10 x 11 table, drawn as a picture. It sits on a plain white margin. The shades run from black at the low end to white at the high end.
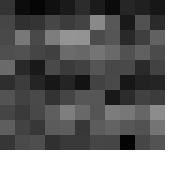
Grain: streaks across. Roughest part: top middle. Stripes: horizontal, repeating 2 times. Average level on the scale: 30%.
